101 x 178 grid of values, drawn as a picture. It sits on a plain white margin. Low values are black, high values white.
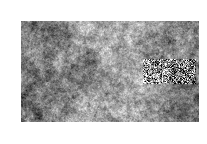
Odd patch: rougher, in the middle right. Roughest part: middle right. Mirror symmetry: none. Slope: none. Grain: blotchy.
